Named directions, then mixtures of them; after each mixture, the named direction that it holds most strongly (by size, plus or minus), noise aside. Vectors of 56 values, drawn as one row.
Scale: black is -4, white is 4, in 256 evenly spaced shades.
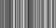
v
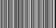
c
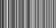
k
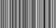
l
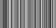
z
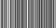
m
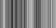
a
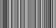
z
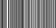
k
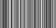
z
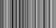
l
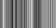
a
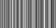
l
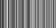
k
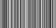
z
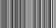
z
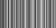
k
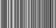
z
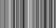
v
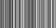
v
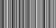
k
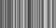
v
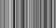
v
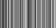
z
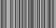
m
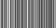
m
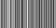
m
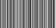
c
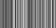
v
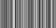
v
